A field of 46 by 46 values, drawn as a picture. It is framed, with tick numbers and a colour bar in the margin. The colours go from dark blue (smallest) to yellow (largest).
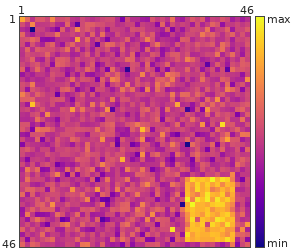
In the bottom right lies a patch that is higher than the rest. The halves do not mirror each other. The bottom right is the ninth with the highest average. On average the colour sits 50% of the way up the scale. There are no regular stripes.
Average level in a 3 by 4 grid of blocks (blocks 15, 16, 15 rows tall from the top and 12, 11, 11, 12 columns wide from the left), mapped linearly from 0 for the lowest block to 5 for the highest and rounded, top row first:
0 0 0 0 | 0 0 0 0 | 0 0 1 5
